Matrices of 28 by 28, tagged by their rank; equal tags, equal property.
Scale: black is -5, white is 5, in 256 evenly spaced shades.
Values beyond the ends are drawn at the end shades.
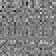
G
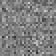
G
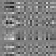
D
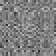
G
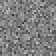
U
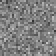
U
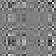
D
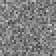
U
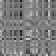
D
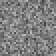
U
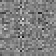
G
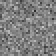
U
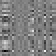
D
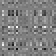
D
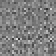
G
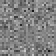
G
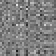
G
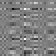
D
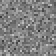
U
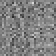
G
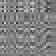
D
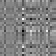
D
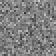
U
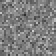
U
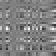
D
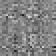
G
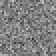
U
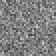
U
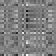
D
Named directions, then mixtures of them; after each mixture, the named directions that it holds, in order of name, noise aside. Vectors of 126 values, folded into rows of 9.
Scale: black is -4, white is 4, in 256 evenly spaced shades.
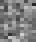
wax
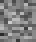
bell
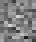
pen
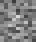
bell, pen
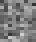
wax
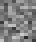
pen, wax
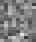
pen, wax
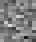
pen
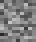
bell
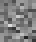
pen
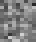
wax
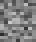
bell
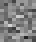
pen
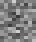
bell, pen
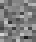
bell, pen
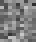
wax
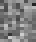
wax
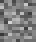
bell
